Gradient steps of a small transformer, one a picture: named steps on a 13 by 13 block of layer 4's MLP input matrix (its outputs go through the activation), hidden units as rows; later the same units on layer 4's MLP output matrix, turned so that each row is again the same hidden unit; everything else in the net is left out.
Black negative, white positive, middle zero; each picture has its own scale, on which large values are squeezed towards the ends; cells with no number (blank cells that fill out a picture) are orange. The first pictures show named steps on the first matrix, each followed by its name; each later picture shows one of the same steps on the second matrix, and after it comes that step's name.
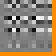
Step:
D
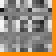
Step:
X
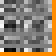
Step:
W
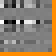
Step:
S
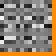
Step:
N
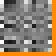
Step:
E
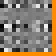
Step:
W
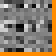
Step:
W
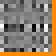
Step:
N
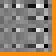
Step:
D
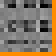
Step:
S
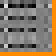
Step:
D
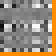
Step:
W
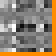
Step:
E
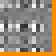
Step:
E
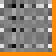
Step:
D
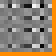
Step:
D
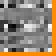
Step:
W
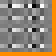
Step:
D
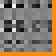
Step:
S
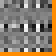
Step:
E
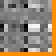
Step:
E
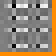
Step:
D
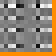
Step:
D
